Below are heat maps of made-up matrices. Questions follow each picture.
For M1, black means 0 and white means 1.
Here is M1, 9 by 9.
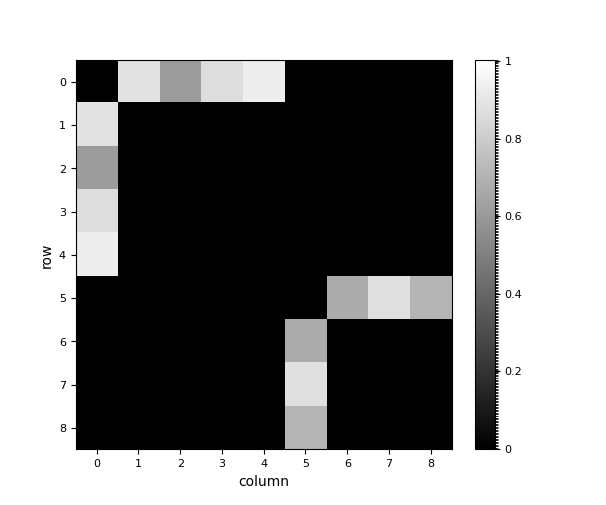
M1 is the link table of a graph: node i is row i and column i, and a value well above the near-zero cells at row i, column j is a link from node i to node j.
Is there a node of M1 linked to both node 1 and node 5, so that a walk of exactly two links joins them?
no
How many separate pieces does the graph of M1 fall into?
2
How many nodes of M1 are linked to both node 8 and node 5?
0
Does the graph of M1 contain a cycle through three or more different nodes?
no
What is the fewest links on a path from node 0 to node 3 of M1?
1
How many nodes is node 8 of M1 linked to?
1
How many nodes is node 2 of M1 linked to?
1
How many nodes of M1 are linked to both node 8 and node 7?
1
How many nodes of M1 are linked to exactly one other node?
7
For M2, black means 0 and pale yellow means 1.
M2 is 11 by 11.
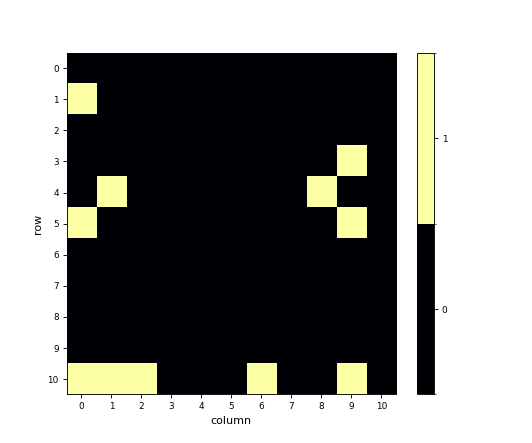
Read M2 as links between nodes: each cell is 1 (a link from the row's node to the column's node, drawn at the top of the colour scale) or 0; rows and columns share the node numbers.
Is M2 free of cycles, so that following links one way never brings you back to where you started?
yes
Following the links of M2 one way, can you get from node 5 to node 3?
no
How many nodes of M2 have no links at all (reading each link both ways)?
1
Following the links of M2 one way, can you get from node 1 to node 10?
no
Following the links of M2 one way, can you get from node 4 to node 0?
yes
